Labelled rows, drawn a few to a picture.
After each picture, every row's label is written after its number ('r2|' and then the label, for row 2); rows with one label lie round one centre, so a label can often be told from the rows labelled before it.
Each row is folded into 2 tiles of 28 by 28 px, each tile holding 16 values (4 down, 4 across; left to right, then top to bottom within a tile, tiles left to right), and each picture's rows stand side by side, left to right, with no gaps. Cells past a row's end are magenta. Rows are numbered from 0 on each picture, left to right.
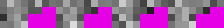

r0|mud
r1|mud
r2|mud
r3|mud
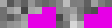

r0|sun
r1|mud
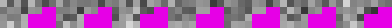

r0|sun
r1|sun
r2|mud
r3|sun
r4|sun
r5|sun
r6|mud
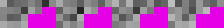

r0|sun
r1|sun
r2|sun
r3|sun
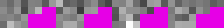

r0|sun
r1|sun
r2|mud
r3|sun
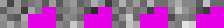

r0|sun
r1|mud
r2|mud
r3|mud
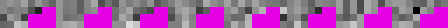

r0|mud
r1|sun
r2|mud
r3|mud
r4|sun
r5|mud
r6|sun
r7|sun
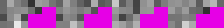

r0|mud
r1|mud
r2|sun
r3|mud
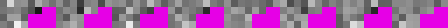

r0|mud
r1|sun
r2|mud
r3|mud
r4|sun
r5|sun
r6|mud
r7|sun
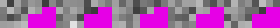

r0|sun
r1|mud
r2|sun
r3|sun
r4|mud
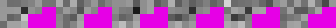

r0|sun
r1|sun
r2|sun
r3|sun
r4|sun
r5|sun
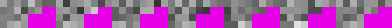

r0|sun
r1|sun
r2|sun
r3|mud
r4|mud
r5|mud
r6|sun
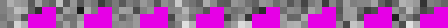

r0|mud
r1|sun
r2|sun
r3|mud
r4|mud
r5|sun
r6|mud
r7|mud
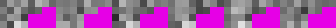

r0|mud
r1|sun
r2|mud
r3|mud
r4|mud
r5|sun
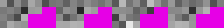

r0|sun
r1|sun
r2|mud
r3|sun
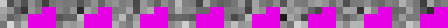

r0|sun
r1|sun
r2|sun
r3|mud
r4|sun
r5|mud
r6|sun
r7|mud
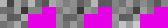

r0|sun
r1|sun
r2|sun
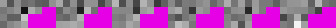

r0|sun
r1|sun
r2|sun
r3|sun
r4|sun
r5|mud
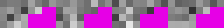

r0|sun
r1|mud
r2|mud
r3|sun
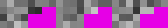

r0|mud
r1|sun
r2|sun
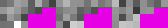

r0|mud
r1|mud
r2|sun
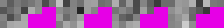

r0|sun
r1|sun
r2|sun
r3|mud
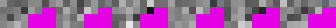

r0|sun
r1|sun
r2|mud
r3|sun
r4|mud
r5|sun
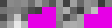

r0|mud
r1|sun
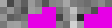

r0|sun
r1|mud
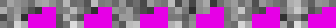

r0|mud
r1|mud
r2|mud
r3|sun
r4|mud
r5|mud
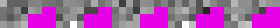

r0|sun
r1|mud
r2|sun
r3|mud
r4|mud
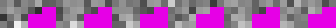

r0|mud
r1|mud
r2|mud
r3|sun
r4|mud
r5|sun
